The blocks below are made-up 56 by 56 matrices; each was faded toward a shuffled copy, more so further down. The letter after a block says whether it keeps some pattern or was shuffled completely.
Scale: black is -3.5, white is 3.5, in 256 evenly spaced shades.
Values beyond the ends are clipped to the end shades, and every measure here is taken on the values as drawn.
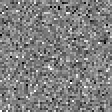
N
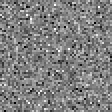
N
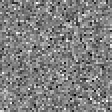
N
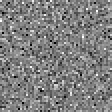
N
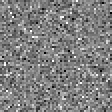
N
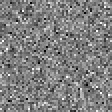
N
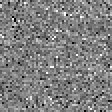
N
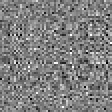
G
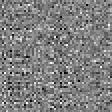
G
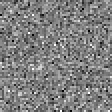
N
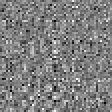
G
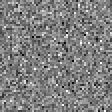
N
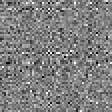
G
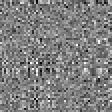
G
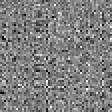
G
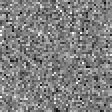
N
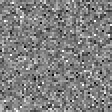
N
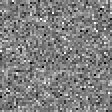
N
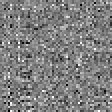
G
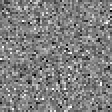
N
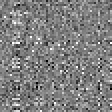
G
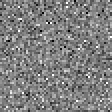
N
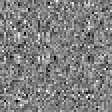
G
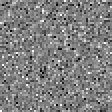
N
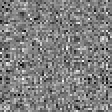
G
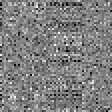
G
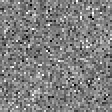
N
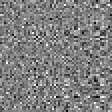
G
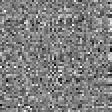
G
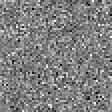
N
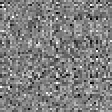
G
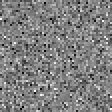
N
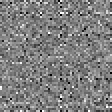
G
